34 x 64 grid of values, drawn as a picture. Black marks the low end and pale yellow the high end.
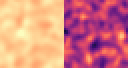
The table splits into one row of 2 panels. Panel 1,1: very high, blotchy, faint in contrast. Panel 1,2: middling, blotchy, strong in contrast.
